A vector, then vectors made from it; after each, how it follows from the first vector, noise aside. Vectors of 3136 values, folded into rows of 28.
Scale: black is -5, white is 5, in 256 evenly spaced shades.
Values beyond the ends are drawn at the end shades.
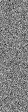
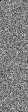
negated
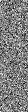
scaled up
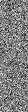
scaled up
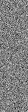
reversed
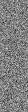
wrapped around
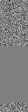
partly zeroed
